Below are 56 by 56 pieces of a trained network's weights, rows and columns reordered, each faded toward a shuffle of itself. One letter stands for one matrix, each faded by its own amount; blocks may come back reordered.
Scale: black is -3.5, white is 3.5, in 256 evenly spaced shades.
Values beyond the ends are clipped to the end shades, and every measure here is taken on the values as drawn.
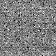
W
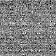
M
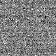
W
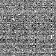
M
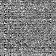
M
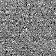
W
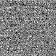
W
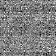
M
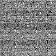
M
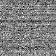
M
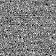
W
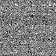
W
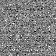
W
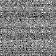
M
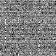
M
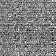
M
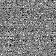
W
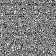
W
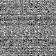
M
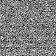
W
